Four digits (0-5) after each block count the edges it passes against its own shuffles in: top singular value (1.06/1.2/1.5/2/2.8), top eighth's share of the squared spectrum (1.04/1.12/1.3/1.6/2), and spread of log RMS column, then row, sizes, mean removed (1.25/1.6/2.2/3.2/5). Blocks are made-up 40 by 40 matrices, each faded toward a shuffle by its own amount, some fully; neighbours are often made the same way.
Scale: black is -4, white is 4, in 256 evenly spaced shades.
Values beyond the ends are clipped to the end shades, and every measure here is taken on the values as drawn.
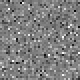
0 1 0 0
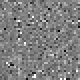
2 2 0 0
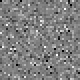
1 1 0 0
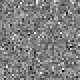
0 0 0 0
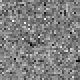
0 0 0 0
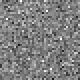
0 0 0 0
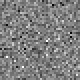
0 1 0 1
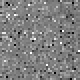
2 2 0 1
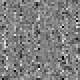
2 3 3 0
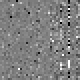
3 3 2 0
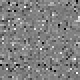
1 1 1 1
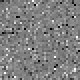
0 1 0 0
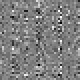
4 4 3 1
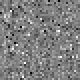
1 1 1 0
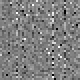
3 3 2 0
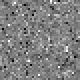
2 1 0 0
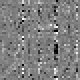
3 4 3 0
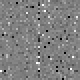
2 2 1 0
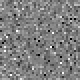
1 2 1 0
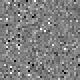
2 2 1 0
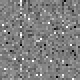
2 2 0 0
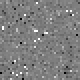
0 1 0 0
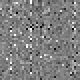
3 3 2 0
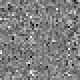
1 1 2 0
